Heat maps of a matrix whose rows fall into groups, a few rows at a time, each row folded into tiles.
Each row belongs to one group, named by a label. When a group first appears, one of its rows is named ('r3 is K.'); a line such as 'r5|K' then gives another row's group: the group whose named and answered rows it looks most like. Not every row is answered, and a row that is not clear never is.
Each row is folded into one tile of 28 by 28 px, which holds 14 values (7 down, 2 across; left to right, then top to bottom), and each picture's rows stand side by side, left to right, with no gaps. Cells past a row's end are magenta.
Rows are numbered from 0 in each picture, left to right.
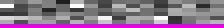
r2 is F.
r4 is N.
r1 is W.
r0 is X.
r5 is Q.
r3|Q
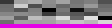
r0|F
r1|W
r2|W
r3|W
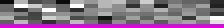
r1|N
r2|F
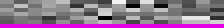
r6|Q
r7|W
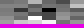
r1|W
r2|F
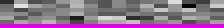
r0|F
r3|Q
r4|W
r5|N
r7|F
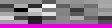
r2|W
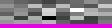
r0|W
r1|W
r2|N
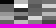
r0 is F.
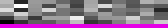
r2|Q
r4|Q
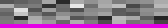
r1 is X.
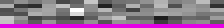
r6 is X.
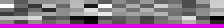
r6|Q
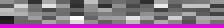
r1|F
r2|Q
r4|Q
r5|F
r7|X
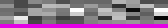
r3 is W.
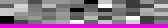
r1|F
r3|F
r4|Q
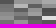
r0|F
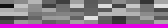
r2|F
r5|F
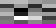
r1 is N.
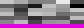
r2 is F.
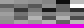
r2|F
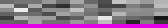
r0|N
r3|Q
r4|N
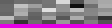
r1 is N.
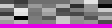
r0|W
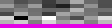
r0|W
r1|Q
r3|Q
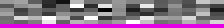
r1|Q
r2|F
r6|Q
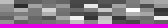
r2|Q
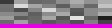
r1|N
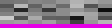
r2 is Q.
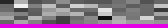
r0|F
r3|W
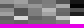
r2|Q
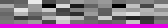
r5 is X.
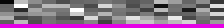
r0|F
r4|Q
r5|X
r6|W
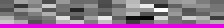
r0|X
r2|W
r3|Q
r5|N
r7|W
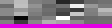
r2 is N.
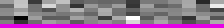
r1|F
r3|W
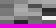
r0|N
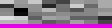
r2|F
